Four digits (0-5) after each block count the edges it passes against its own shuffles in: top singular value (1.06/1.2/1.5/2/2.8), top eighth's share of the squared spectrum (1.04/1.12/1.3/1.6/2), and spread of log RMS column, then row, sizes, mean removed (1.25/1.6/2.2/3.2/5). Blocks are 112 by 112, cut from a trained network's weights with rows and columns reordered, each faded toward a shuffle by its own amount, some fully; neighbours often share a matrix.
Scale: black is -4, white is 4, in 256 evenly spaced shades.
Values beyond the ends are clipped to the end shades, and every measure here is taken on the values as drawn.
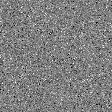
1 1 0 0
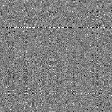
3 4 2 2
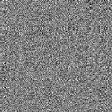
4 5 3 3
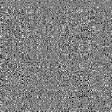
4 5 3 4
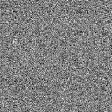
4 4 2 2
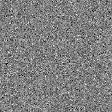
3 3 1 1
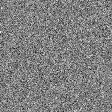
1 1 0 0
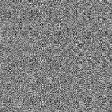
4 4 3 2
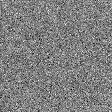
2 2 0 0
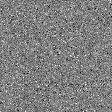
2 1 0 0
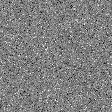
0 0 0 0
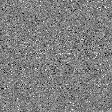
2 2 0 2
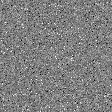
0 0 0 0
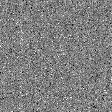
1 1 0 1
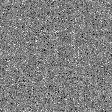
1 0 0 0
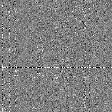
4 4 3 2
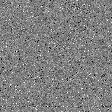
1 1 0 0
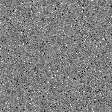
1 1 0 0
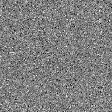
2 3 1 1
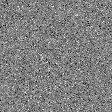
0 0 0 0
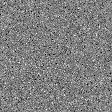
0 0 0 0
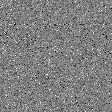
1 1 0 0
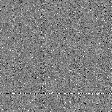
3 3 2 1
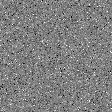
0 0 0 0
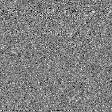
2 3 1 2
